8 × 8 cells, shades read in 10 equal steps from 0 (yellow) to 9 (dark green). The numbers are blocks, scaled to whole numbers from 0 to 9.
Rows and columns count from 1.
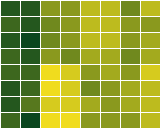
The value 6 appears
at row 7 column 2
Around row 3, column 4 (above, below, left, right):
4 5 5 2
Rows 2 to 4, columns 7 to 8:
4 4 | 4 3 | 5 3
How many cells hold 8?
7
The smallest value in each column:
7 6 0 0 2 2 3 1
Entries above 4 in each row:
3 3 3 4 2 3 2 2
